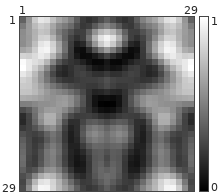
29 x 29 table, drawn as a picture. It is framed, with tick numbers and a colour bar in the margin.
The field is mottled with small blotches. No regular stripes run through it. There are no lone odd cells. The centre is the ninth with the lowest average. It is mirror symmetric from left to right. On average the colour sits 40% of the way up the scale.
